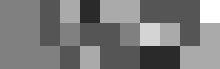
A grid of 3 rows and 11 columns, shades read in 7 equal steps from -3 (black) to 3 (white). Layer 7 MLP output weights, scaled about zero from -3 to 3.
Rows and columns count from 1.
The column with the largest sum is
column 11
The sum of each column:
0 0 -2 0 -2 -1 0 -1 -2 -1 5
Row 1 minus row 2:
0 0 0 1 -1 2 1 -3 -2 0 2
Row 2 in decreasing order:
2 1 1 0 0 0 0 -1 -1 -1 -1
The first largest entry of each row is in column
11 8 5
